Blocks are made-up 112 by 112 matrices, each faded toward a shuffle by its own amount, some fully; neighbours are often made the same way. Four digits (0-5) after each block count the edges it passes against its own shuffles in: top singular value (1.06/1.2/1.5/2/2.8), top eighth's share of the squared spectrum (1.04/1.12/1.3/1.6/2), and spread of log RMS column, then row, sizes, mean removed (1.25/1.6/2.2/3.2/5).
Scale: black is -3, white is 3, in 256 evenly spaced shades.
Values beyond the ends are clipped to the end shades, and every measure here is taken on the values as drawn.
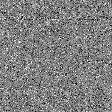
0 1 0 2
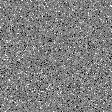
0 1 0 1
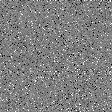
3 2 0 1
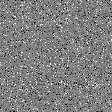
3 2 0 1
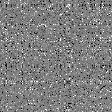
4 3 2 2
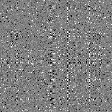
4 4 3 2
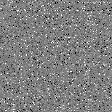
3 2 0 1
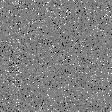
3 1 0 0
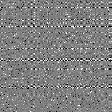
5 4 3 4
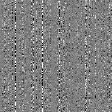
3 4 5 0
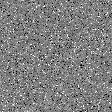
0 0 0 0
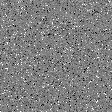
0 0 0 0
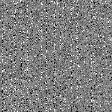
1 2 3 0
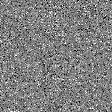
3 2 0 0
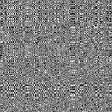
5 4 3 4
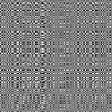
5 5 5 5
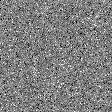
0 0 0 0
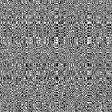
5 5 4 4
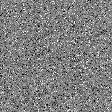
3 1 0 0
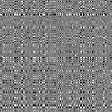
5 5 4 4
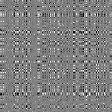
5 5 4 4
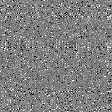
4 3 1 2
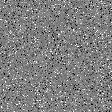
2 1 0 0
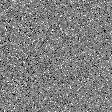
0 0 0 0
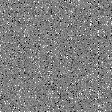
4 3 2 0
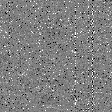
4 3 2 0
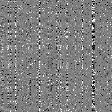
5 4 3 2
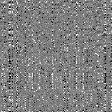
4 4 3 2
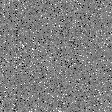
2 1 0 0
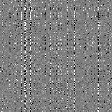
5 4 4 2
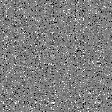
4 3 2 1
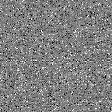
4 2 0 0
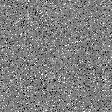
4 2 0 1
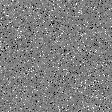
0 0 0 0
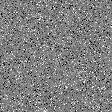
2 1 0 0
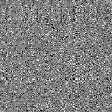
4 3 2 2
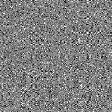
4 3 2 2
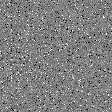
1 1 0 0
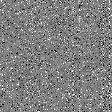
3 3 2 0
